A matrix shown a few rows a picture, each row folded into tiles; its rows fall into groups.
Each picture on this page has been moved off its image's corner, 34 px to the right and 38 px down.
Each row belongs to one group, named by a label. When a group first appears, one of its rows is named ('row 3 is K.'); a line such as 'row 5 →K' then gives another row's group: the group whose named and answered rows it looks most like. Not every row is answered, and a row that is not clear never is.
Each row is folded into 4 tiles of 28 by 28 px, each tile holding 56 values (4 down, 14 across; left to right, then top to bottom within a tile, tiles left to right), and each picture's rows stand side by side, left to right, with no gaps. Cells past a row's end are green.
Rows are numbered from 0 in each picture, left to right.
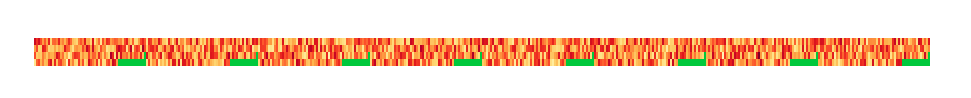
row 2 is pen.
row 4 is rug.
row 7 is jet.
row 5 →rug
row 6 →pen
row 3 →pen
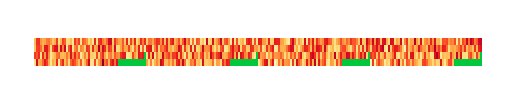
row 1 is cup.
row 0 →jet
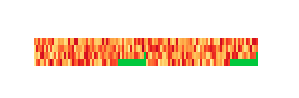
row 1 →jet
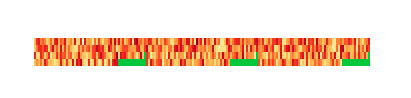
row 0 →jet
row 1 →rug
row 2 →rug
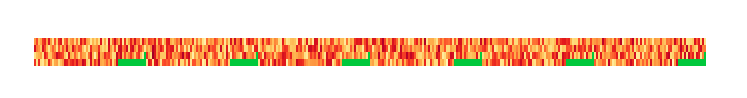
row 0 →cup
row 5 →cup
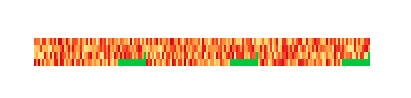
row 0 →cup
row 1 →cup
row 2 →pen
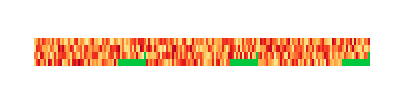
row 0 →pen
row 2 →jet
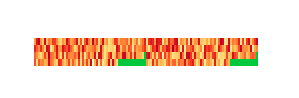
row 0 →rug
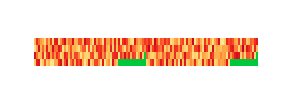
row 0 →jet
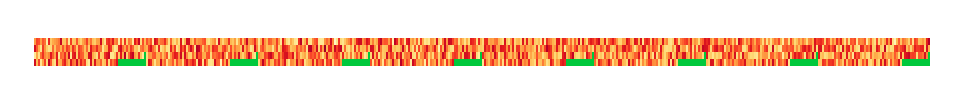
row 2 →pen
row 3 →cup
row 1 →pen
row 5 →rug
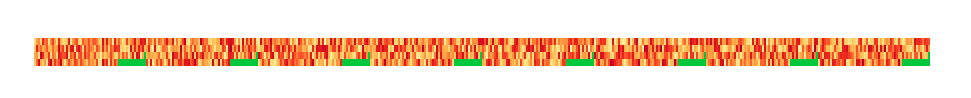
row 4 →rug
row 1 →cup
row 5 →pen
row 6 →rug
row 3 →rug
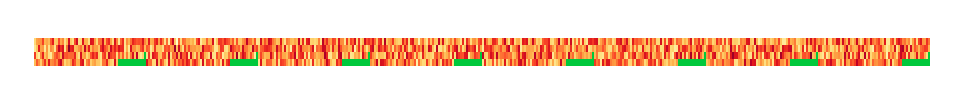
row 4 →jet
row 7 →cup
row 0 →pen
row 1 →cup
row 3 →rug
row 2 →jet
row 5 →cup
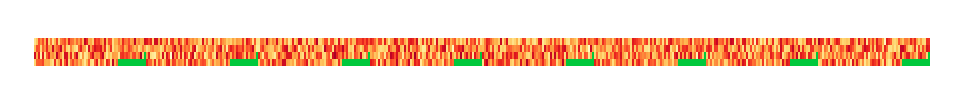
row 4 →pen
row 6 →cup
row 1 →cup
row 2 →pen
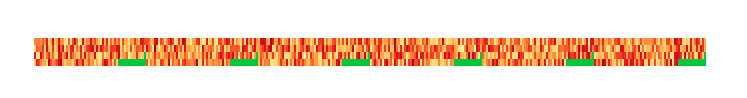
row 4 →rug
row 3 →pen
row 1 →cup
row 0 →pen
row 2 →jet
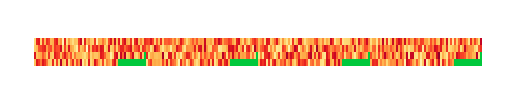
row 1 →rug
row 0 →jet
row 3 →jet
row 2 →pen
